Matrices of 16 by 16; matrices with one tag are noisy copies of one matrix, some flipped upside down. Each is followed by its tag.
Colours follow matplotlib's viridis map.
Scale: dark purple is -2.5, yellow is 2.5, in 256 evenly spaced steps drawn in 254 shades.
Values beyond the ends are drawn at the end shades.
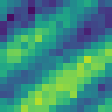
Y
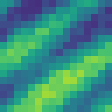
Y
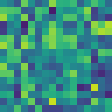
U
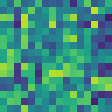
U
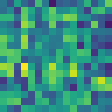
U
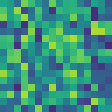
U
